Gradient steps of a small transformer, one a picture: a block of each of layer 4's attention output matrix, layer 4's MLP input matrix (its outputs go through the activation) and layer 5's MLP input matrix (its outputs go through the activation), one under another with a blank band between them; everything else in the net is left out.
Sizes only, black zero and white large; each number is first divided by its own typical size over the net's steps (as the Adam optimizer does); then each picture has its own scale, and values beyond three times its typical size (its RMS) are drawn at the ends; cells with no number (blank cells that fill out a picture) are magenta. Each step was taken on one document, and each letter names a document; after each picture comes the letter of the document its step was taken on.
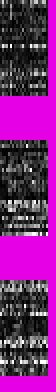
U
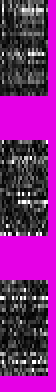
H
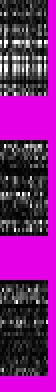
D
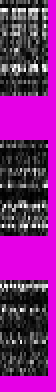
U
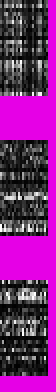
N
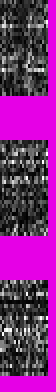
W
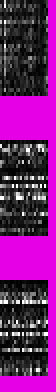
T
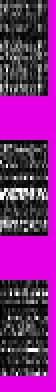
N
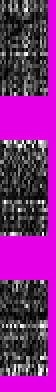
W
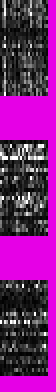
D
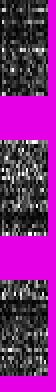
H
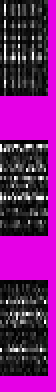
T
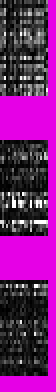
D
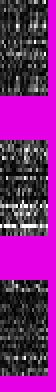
H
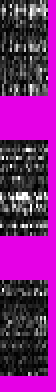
D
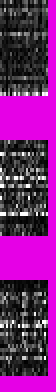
T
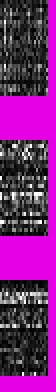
D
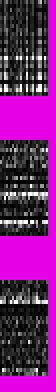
N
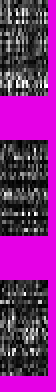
N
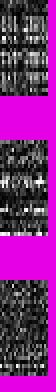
W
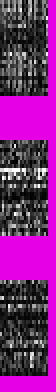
U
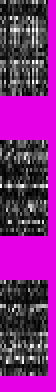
U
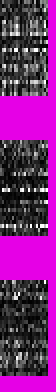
W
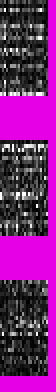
H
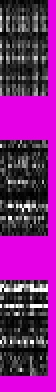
U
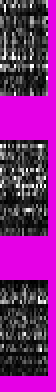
T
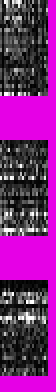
N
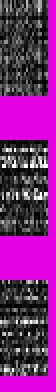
N
